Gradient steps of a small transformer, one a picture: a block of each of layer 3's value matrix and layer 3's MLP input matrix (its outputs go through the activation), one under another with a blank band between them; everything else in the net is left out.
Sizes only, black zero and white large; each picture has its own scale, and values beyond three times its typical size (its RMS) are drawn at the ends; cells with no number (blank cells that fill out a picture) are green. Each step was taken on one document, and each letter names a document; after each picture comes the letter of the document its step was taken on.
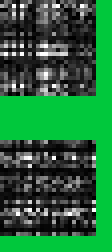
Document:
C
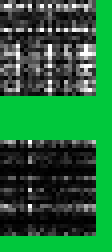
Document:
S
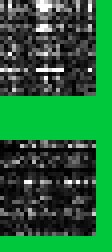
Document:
C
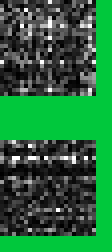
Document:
S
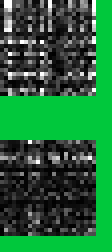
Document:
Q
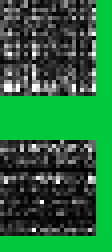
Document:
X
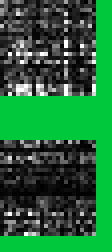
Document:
Q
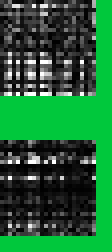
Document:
Q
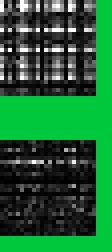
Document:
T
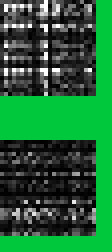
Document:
C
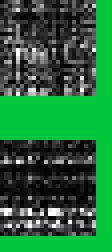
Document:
Q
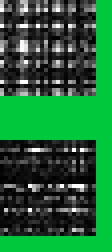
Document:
T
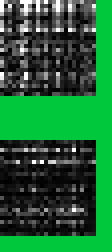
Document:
T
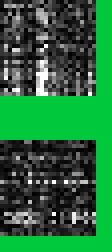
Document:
C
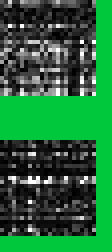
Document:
S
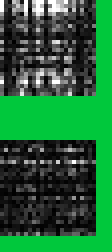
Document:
T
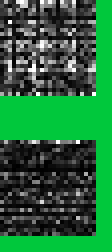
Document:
X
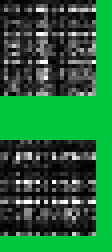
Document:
C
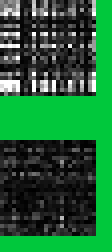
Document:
X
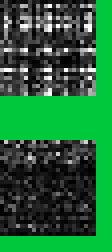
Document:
S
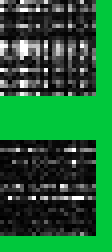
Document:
T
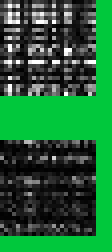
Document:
Q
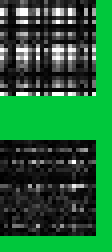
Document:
T
